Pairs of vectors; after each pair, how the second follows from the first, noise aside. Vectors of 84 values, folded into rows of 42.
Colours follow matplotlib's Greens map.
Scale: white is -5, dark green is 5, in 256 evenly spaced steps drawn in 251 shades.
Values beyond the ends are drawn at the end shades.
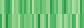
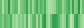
shuffled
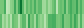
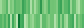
shuffled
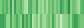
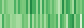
shuffled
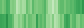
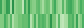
shuffled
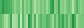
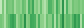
shuffled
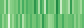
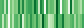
scaled up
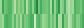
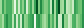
scaled up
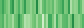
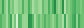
shuffled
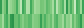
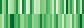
scaled up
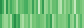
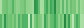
shuffled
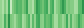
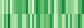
scaled up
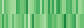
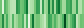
scaled up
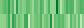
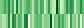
scaled up
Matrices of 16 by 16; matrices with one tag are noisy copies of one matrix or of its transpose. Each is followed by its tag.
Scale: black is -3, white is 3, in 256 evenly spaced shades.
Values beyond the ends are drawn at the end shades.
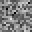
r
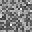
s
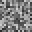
r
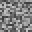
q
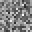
s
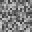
q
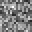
q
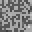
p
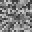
r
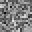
p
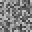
s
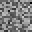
q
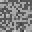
p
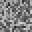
s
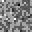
s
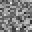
q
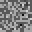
p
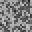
s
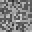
p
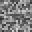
r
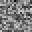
r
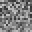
p
